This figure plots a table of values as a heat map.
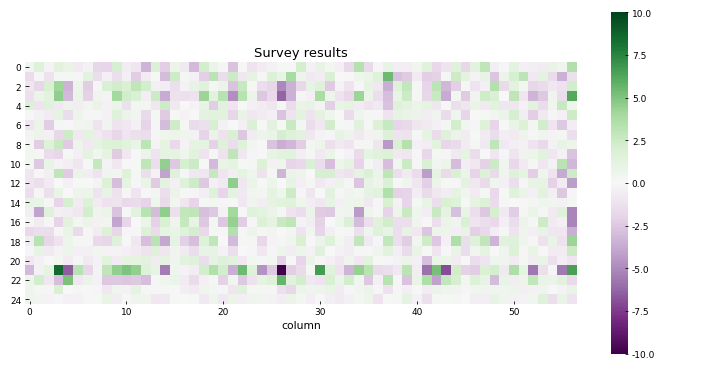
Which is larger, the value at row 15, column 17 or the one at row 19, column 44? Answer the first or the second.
the first
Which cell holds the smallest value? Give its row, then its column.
21, 26
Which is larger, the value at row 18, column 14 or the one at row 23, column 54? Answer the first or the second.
the second
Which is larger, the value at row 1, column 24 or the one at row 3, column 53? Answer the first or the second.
the first
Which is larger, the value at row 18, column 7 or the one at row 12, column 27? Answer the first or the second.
the second
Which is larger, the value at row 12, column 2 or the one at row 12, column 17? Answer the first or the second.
the second
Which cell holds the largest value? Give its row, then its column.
21, 3
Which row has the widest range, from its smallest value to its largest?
21
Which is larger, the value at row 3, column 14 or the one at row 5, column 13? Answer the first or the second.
the second
